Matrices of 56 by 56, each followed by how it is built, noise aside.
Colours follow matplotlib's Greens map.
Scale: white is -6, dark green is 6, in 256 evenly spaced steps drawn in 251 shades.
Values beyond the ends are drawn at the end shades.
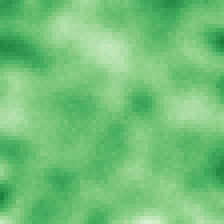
smooth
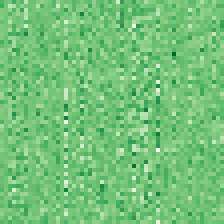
uneven columns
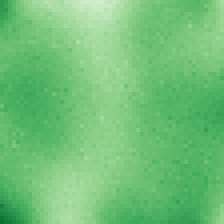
smooth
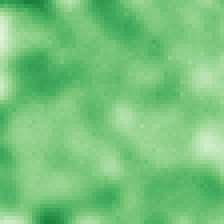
smooth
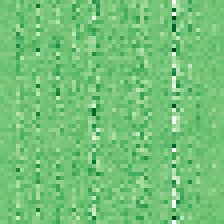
uneven columns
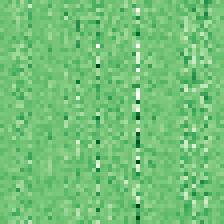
uneven columns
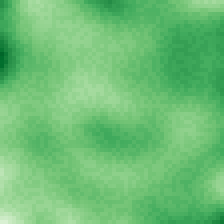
smooth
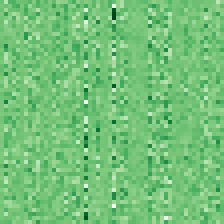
uneven columns
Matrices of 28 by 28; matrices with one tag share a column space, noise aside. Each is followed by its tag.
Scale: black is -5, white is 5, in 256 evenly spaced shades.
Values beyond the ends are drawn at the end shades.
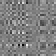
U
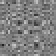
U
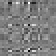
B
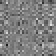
U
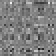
B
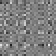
U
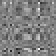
B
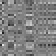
U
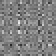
U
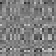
B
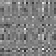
B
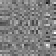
U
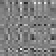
B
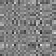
U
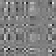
B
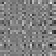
U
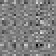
U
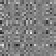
U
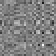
U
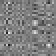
U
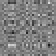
U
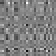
B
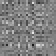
U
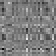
B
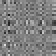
U
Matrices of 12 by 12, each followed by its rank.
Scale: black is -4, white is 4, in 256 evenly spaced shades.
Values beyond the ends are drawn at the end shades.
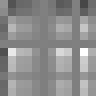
one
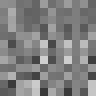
two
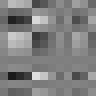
one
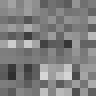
two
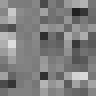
two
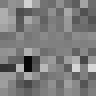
two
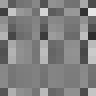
one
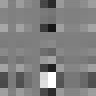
one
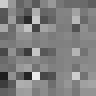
two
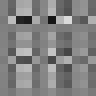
one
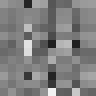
two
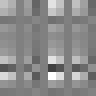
one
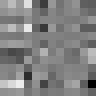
two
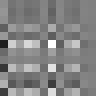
one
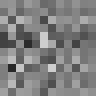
two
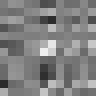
two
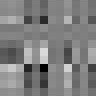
one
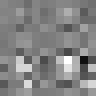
two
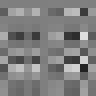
one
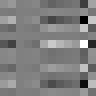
one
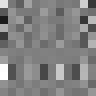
two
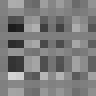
one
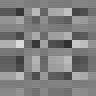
one
